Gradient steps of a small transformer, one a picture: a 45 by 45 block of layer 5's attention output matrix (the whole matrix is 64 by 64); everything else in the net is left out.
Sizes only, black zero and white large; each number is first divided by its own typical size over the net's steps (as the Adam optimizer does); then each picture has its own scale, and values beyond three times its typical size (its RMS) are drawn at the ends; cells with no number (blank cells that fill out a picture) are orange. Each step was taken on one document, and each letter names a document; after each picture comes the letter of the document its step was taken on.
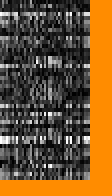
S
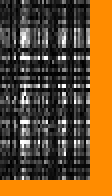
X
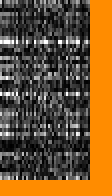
S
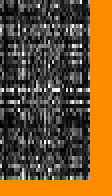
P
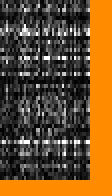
X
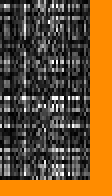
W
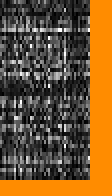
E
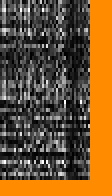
E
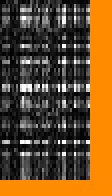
X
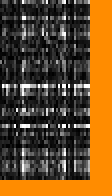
X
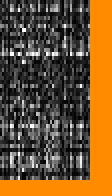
P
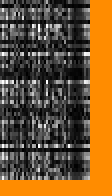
S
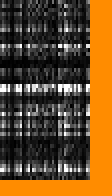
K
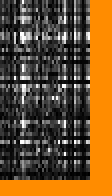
X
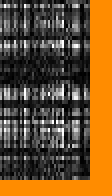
W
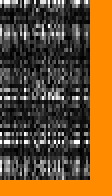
W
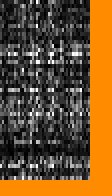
P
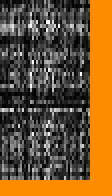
P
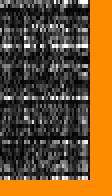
W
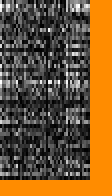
S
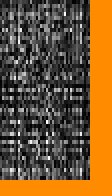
P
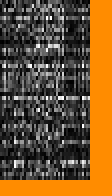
E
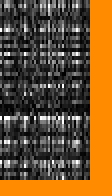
W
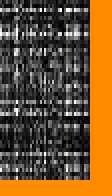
S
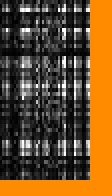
X
